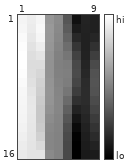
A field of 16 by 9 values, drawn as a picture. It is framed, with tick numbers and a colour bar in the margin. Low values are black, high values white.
Ninth with the highest average: top left. Ninth with the lowest average: bottom right. Lone odd cells: none. Slope: up to the left. Grain: streaks running down.
